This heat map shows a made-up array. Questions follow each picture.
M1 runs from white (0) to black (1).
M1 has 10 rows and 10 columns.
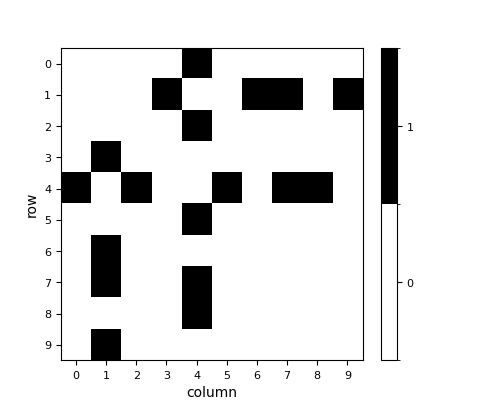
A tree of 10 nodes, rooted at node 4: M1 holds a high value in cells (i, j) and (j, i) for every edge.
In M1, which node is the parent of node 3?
1
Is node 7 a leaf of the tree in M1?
no
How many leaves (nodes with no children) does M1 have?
7
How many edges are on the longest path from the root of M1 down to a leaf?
3
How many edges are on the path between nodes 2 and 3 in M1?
4
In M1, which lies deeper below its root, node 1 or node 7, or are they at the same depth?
node 1
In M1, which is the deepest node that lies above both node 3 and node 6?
1
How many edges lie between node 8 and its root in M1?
1
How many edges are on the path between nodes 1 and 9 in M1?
1
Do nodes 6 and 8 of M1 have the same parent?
no
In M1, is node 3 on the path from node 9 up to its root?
no
